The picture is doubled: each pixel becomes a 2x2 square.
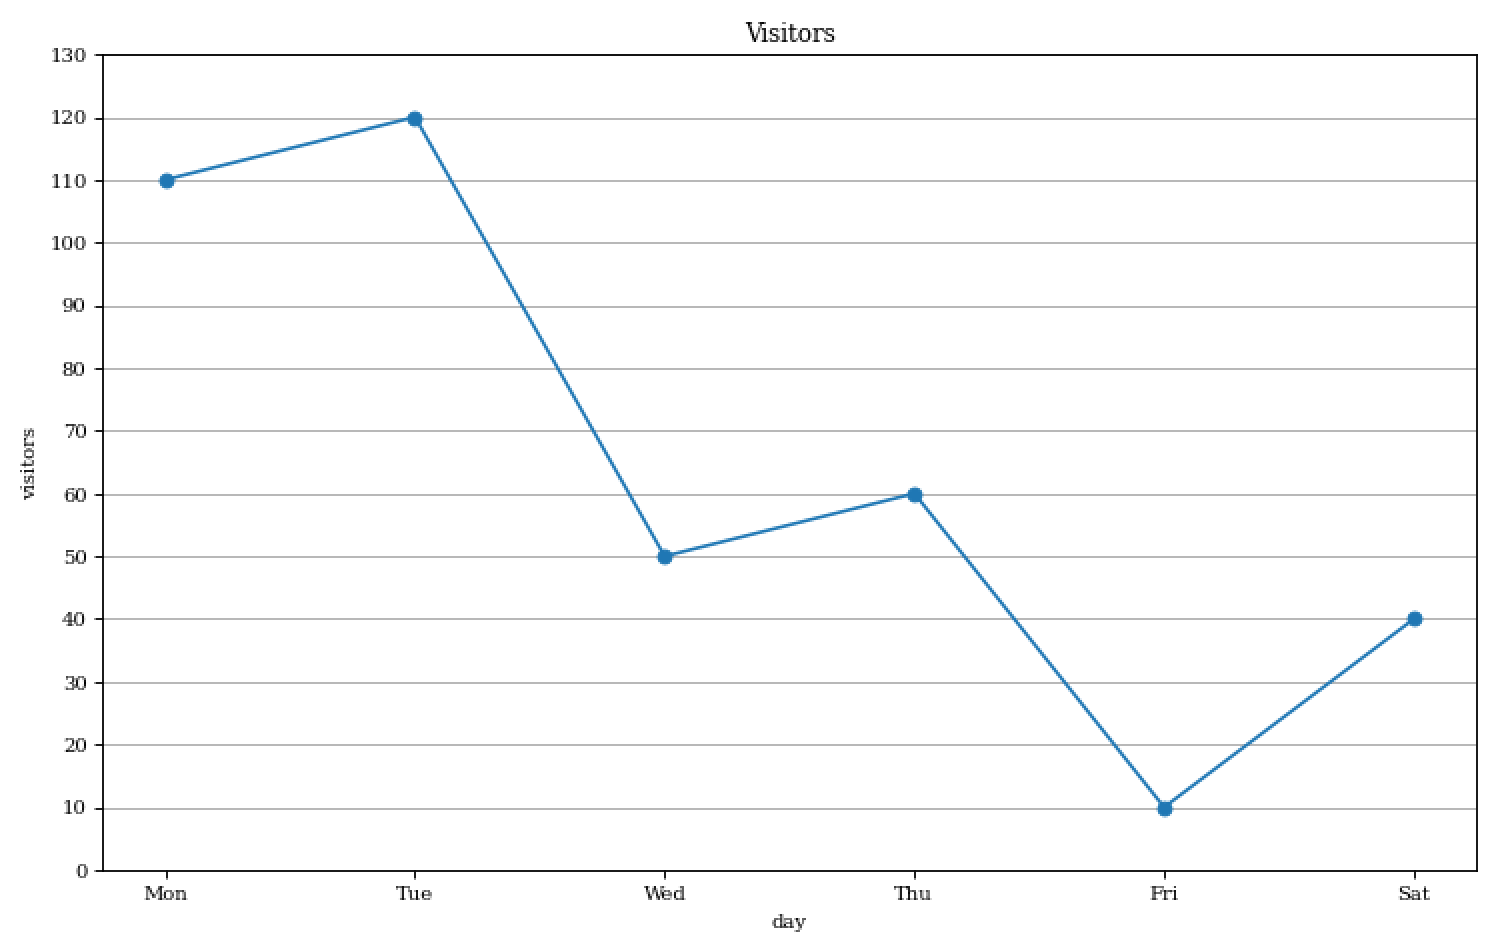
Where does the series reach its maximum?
Tue
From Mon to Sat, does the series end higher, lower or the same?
lower
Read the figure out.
Title: Visitors
x-axis: day, ticks Mon Tue Wed Thu Fri Sat
y-axis: visitors, ticks 0 10 20 30 40 50 60 70 80 90 100 110 120 130
Values:
110 120 50 60 10 40
